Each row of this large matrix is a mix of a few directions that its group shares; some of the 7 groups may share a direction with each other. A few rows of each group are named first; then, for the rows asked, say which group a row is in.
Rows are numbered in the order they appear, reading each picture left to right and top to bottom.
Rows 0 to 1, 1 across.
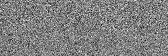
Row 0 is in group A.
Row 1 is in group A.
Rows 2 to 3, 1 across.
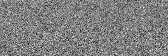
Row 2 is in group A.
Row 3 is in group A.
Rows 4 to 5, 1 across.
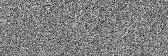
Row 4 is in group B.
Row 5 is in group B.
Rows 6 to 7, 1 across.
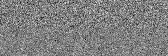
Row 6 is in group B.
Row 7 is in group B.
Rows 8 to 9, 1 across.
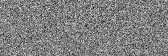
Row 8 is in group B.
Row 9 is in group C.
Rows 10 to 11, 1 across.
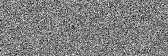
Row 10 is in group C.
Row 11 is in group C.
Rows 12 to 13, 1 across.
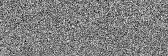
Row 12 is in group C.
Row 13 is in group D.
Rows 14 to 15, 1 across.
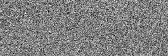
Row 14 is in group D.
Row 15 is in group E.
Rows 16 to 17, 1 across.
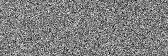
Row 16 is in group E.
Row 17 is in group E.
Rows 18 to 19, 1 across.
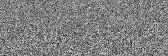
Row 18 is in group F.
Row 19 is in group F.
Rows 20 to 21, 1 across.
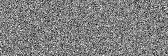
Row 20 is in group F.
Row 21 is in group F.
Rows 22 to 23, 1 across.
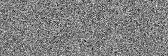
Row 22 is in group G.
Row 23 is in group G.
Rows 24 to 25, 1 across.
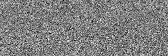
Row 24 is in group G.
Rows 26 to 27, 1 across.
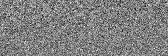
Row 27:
D
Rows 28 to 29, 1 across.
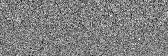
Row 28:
F
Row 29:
C
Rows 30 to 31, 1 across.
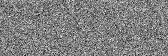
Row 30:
A
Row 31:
G
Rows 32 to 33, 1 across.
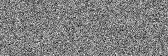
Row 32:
F
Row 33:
A
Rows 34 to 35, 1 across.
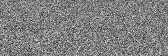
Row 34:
C
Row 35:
A
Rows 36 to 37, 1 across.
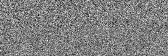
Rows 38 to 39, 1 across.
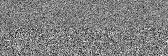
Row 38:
B
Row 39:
F
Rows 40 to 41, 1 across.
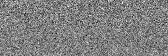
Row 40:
D
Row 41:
F
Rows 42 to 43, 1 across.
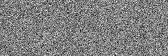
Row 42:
C
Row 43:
A
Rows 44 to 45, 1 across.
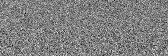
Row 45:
F
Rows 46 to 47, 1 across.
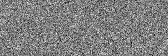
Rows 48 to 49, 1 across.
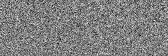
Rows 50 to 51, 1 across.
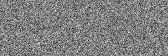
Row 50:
F
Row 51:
B
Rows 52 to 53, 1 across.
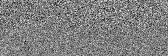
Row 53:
D
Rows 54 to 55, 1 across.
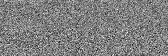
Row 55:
D
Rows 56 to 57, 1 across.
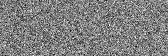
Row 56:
E
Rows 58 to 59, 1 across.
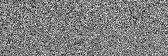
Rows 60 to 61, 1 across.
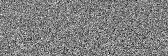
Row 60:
B
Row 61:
E
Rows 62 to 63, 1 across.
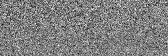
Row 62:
A
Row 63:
F
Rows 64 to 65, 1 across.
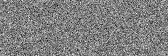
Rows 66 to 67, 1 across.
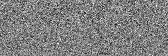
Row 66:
G
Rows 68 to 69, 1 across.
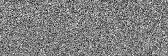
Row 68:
A
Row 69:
E
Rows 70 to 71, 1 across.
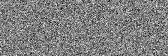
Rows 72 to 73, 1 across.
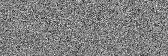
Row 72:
G
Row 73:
A
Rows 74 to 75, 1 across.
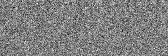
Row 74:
B
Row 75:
D
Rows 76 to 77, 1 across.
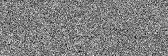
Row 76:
A
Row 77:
A
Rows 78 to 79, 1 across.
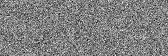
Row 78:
D
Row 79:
A
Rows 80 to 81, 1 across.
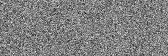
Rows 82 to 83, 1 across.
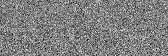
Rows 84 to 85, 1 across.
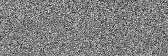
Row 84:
E
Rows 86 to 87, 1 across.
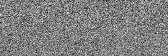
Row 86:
C
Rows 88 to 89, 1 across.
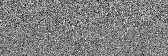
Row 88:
C
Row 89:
B
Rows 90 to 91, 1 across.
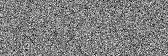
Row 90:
C
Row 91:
A
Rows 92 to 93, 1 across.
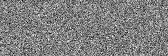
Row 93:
A
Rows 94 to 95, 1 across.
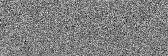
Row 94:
C
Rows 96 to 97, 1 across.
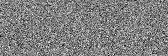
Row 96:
A
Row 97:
E
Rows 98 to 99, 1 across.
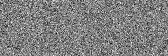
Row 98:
G
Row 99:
F
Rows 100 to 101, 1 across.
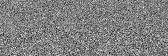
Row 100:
B
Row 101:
C
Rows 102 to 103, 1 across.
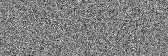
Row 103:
C
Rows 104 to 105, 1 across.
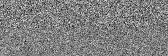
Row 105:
D
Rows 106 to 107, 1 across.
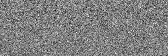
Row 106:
F
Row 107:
B
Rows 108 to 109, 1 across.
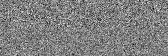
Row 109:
C
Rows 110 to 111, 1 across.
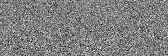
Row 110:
A
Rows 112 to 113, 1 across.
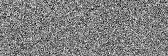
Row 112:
A
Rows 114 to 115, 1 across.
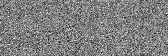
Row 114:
E
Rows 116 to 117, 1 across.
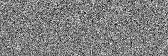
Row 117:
F
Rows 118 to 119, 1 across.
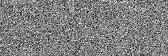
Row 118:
A
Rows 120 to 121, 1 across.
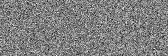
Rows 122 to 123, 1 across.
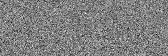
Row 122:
G
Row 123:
B
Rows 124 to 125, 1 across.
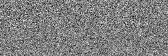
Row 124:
C
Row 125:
F
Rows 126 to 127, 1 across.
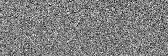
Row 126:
C
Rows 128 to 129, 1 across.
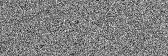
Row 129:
B
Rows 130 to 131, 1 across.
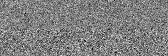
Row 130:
D
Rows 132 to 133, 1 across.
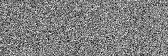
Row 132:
A
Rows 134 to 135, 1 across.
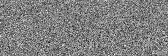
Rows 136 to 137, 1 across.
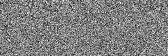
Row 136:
G
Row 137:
C
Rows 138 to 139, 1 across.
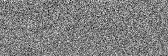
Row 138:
B
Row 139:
B
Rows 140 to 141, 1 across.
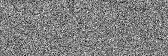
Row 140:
A
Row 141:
G
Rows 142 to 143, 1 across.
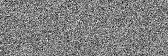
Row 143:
C
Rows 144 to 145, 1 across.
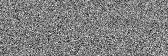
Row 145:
C
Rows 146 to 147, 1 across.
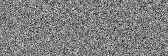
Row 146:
A
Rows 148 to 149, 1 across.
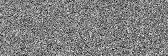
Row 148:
C
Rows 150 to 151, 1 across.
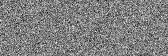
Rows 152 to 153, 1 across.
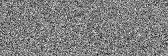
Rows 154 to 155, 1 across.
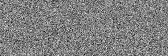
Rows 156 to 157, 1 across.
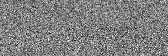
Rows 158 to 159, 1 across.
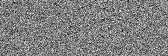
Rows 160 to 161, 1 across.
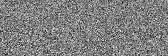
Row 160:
D
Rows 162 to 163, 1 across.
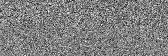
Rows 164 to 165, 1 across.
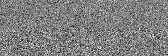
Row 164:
B
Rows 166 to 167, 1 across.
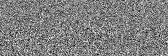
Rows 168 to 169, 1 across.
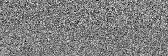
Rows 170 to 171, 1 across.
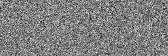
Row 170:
E
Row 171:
F
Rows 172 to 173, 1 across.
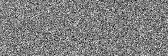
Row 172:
E
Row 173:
A
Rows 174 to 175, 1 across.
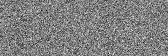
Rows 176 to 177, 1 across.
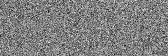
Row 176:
E
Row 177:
E
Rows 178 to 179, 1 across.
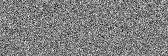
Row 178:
A
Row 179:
D
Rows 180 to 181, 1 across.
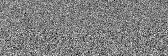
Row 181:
F
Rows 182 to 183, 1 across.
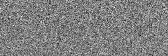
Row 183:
F
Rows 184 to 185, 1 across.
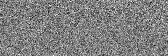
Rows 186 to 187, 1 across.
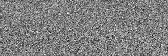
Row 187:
C
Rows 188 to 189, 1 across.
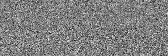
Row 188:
F
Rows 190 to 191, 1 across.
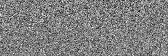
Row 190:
C
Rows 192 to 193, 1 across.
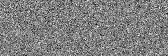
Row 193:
B
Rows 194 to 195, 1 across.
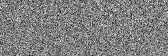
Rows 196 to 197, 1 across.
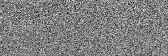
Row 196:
B
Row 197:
E
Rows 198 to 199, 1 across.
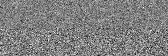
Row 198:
B
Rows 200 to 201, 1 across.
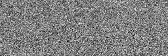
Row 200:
A
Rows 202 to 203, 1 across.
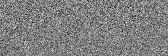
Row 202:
C
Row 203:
D
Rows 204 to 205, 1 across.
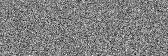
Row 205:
C
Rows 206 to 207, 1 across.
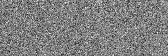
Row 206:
B
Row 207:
A
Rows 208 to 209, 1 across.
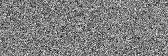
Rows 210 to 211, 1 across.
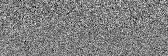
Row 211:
D
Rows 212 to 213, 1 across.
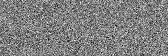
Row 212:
A
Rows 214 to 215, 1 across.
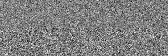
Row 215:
G
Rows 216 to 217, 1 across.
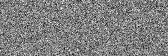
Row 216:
G
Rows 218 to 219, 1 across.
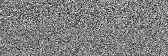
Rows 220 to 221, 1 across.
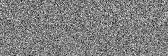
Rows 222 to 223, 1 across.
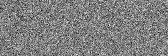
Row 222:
E
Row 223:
F
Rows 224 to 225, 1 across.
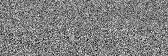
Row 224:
F
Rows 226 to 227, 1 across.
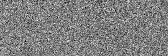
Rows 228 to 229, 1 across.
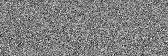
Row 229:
E
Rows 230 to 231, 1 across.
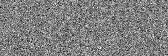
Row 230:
B
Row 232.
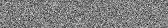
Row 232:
A
